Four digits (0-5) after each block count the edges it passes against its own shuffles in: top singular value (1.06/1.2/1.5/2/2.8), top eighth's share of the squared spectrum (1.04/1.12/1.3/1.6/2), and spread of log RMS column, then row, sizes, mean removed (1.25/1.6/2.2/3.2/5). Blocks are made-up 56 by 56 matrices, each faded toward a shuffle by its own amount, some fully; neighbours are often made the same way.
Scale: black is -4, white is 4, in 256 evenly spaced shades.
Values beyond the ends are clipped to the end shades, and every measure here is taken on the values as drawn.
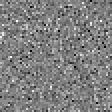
0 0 0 0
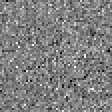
2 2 1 0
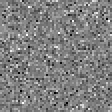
0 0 0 0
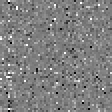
3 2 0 0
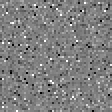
1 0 0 0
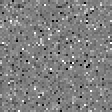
1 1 0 0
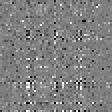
4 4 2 2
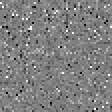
1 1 0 0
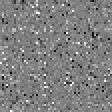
2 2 1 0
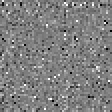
3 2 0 1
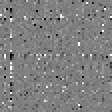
4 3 2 1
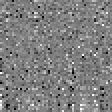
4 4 2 2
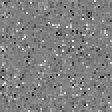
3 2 0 0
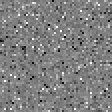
1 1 0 0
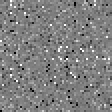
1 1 0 0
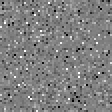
0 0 0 0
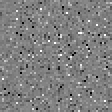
2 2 1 0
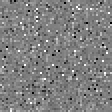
0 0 0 0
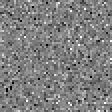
0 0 0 0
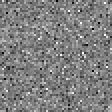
0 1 0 0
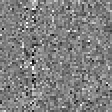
2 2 2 0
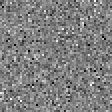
0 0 0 0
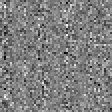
1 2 3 0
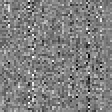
2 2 3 0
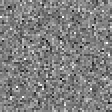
0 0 1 0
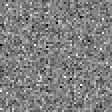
0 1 0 0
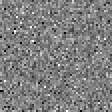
0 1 0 0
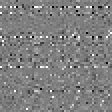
4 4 1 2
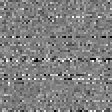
2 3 0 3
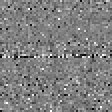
2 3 0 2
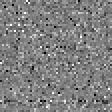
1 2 0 2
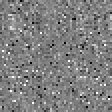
3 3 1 1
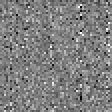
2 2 3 0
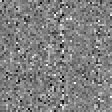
1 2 2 0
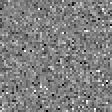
0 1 0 0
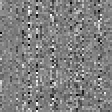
2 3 4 0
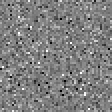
1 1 0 0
